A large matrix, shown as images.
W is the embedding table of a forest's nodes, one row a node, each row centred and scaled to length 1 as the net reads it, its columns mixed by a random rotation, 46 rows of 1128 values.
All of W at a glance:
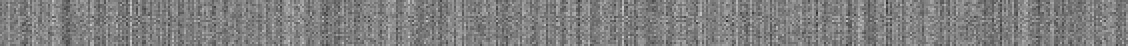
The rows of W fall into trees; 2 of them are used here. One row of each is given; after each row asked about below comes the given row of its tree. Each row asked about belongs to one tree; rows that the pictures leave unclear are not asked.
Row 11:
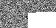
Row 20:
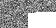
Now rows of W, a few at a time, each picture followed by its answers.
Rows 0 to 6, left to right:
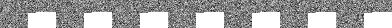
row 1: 11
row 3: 11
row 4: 20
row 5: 11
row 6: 11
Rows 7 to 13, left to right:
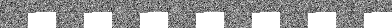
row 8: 11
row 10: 11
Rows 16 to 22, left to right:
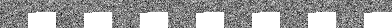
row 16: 20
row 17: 20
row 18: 11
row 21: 20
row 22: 11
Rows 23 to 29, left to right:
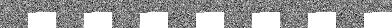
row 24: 11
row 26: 20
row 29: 20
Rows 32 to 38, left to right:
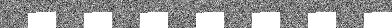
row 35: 20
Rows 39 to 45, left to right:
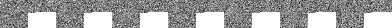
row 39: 20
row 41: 11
